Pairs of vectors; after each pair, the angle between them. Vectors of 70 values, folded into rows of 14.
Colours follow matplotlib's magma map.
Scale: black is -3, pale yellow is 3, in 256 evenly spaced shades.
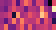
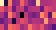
orthogonal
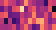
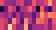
orthogonal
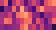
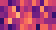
partly aligned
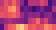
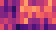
nearly opposite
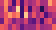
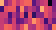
partly opposed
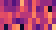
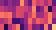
nearly parallel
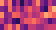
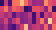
partly opposed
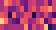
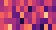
orthogonal
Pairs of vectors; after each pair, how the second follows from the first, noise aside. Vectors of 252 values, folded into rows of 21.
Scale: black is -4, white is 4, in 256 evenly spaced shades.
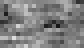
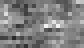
negated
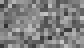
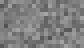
shrunk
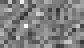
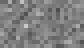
shrunk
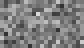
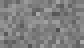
shrunk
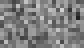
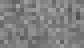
shrunk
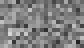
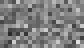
negated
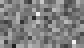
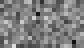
negated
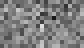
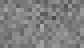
shrunk
